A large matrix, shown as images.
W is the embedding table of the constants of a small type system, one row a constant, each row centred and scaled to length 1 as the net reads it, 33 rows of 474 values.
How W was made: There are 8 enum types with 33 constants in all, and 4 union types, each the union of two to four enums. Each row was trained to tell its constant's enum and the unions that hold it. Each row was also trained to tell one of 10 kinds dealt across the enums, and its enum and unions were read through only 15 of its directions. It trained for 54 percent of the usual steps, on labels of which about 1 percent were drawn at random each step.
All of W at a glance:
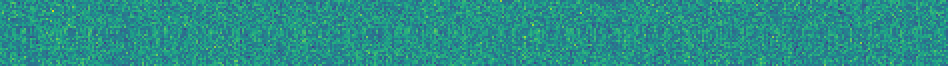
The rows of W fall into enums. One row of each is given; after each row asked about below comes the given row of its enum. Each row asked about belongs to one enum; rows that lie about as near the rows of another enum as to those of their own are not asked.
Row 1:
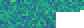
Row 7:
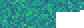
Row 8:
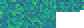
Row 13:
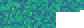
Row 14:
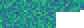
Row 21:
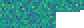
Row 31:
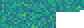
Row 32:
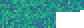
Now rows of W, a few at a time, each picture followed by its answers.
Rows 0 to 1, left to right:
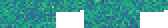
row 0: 21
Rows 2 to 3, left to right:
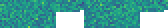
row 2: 32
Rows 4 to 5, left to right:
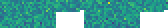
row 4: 13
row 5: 8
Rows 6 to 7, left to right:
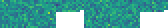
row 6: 1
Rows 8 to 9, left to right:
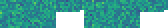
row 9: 13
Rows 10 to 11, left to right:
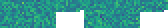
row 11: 21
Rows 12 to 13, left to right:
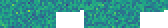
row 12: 7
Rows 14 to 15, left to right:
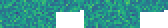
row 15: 32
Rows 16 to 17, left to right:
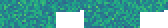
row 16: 32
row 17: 14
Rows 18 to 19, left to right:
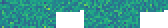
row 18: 14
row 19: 21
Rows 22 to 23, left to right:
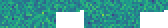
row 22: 13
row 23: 1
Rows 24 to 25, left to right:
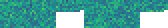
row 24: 21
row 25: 13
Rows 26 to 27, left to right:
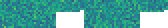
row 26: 32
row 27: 14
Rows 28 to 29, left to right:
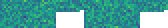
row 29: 1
